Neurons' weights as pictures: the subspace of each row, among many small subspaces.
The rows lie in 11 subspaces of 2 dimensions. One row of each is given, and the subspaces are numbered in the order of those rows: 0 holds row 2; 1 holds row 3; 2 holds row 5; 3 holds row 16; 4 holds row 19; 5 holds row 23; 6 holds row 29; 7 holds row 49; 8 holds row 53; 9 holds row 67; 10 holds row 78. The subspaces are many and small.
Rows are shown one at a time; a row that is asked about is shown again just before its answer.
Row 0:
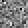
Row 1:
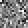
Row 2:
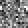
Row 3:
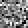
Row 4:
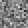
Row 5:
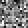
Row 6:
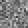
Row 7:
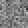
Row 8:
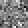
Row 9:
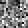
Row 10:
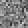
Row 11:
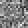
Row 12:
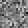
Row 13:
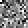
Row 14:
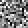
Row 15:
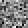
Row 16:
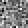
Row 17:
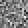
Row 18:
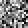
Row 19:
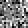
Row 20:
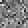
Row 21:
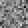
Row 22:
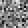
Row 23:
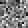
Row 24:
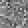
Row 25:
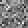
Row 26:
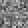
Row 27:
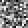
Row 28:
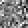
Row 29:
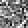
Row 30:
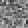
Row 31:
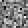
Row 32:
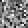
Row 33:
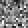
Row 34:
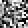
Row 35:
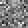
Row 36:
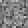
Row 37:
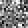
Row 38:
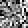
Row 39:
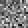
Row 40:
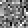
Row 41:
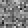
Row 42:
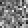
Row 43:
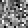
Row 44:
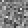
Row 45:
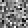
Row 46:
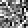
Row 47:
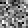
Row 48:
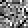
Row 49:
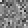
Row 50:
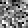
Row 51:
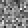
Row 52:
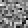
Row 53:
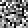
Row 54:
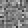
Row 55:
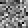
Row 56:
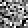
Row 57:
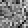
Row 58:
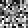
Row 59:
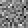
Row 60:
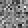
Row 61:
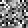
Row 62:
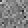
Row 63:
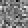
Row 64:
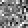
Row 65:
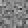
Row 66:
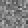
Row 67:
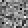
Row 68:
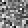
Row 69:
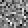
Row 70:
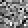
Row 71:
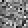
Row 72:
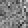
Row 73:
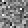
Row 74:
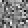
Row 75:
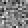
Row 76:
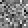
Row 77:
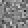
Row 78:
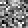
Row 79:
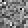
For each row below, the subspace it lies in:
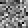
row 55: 5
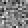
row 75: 3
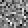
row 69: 8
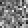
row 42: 1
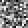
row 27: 9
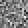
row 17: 8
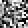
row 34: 10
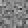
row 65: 1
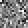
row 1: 7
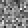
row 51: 2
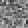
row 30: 6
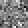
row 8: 9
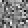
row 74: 10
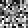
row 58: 2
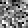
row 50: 10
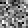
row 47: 10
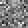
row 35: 10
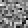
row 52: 1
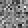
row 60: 8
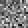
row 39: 2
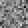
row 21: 1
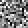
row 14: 8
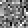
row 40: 4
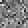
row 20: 7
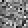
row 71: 9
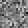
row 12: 3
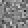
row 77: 10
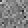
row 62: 7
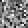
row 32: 5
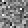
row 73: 3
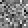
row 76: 5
